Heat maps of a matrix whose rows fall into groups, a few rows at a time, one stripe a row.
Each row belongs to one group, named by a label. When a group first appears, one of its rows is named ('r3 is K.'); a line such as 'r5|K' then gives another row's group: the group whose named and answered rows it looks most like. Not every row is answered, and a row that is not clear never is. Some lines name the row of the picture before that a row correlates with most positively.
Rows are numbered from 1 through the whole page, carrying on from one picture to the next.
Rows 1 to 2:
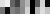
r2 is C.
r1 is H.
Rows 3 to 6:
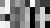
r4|H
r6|H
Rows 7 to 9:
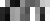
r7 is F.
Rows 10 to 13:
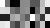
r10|F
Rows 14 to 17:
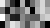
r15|C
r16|F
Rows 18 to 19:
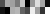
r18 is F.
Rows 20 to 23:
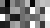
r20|C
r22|F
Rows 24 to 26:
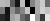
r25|C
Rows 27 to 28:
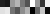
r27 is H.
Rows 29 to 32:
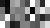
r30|C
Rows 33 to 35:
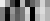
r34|C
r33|F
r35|C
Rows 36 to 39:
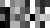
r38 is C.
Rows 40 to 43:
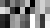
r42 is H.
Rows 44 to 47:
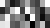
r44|F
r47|H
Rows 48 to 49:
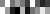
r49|F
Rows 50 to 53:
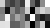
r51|C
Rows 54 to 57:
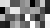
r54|H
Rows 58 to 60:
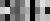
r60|C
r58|C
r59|H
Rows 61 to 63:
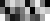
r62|C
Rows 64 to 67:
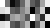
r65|H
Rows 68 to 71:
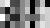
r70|F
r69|C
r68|H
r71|C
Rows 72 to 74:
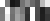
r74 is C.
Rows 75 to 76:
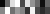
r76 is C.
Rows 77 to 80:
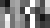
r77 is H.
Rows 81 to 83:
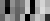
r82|C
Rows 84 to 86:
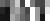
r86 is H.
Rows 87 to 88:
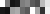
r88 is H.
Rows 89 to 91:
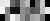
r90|F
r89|H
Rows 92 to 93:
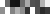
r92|F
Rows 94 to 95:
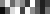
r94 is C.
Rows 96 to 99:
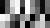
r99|F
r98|H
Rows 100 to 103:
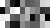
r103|F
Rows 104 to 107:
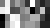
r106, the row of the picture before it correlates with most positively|101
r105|H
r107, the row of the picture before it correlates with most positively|101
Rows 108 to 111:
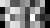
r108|H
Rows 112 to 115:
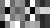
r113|C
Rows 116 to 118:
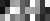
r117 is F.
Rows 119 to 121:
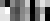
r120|H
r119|C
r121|H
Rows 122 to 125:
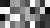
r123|H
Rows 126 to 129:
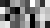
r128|C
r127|F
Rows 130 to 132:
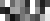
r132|F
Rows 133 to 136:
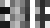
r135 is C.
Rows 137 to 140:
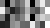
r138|F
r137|C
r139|C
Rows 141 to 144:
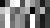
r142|H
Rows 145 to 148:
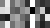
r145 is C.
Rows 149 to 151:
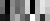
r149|C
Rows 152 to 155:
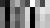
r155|C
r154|C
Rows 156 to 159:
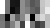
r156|F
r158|C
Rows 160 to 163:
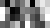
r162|F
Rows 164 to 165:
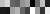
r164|H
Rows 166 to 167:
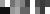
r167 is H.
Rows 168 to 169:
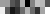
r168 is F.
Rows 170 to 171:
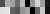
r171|H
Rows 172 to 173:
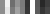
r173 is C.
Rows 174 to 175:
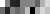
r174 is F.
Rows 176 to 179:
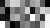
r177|C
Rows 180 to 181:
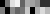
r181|C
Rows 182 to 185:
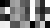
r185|H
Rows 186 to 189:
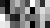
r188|F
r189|H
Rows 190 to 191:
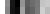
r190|F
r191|F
